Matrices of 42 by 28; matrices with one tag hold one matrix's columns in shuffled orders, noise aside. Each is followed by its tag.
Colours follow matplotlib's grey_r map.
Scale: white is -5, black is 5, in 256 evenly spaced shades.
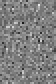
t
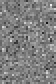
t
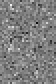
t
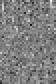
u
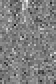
u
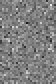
t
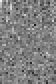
u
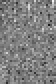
u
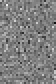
t
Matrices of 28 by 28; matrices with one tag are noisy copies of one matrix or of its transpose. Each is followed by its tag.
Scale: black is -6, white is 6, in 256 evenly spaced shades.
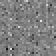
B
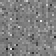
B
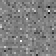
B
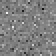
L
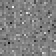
L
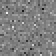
L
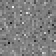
L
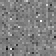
B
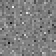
L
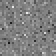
L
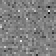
B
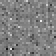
B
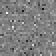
L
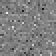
L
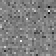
B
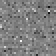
B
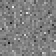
L
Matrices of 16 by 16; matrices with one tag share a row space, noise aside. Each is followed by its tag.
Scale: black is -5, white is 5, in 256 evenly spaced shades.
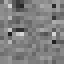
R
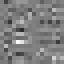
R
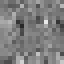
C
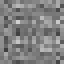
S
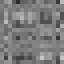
S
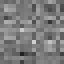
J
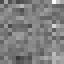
R
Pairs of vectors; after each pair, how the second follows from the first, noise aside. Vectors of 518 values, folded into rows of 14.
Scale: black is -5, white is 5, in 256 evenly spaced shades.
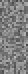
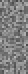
copied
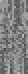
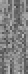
copied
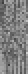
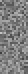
shuffled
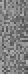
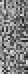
scaled up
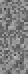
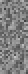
copied
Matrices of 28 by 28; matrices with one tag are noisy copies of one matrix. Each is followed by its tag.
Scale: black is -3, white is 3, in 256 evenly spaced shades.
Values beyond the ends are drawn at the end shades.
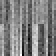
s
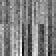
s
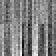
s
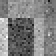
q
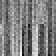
s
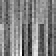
s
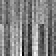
s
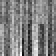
s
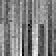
s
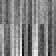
s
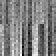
s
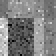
q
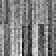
s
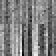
s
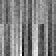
s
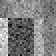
q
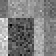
q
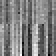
s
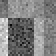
q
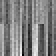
s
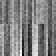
s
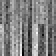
s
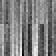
s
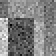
q
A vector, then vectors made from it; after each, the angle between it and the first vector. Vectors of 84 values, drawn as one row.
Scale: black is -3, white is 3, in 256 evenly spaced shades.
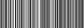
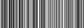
orthogonal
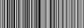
nearly opposite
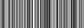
orthogonal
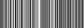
nearly parallel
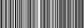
nearly parallel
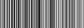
nearly opposite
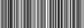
orthogonal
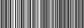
nearly parallel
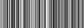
partly opposed
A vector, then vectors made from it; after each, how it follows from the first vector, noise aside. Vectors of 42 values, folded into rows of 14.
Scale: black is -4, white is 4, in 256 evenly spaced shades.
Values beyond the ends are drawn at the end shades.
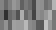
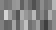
sign-scrambled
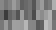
copied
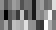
scaled up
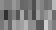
copied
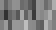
copied
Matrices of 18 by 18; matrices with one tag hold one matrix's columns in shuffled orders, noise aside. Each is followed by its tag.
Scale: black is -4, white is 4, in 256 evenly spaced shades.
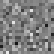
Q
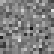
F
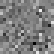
Q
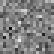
F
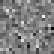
F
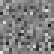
Q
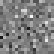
F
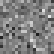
F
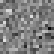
F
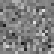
Q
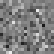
Q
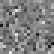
Q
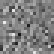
Q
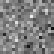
F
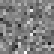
Q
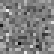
Q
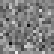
Q
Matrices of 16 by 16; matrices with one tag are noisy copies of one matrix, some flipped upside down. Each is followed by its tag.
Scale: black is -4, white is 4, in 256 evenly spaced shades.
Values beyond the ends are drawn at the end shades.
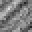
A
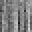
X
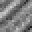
A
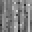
X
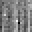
X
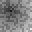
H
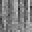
X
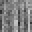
X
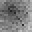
H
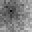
H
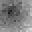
H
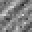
A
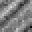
A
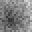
H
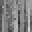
X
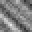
A
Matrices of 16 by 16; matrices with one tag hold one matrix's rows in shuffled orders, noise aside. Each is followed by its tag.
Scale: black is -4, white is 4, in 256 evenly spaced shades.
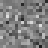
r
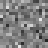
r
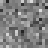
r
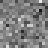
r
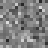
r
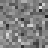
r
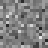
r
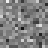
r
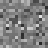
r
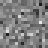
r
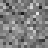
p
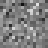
p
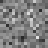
p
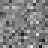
p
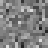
r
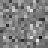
p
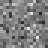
p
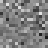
r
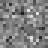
p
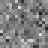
r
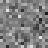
r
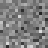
r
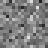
p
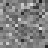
r
